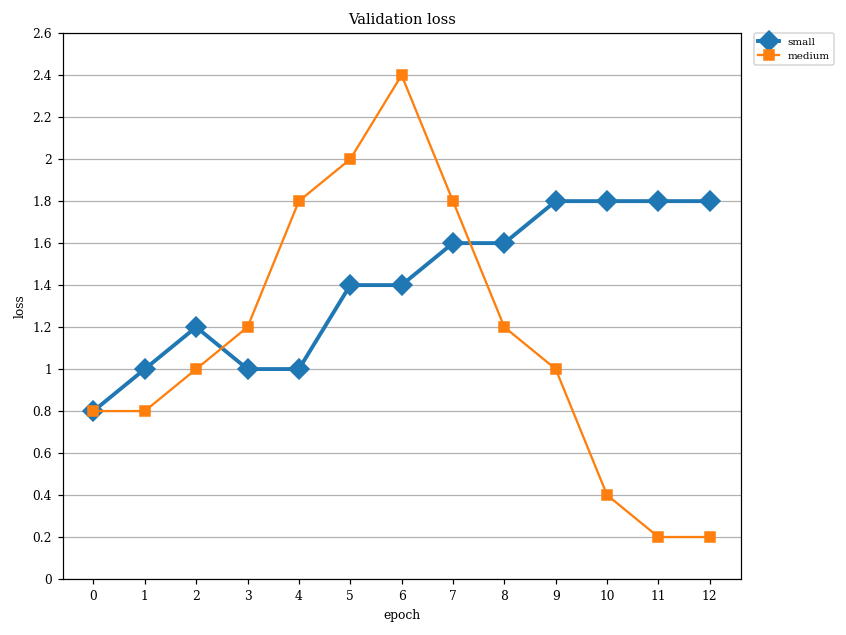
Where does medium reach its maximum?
6
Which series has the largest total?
small
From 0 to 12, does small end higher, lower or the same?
higher
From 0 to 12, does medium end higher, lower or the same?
lower
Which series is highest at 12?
small
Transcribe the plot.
Title: Validation loss
x-axis: epoch, ticks 0 1 2 3 4 5 6 7 8 9 10 11 12
y-axis: loss, ticks 0 0.2 0.4 0.6 0.8 1 1.2 1.4 1.6 1.8 2 2.2 2.4 2.6
Legend: small, medium
Values:
small: 0.8 1 1.2 1 1 1.4 1.4 1.6 1.6 1.8 1.8 1.8 1.8
medium: 0.8 0.8 1 1.2 1.8 2 2.4 1.8 1.2 1 0.4 0.2 0.2
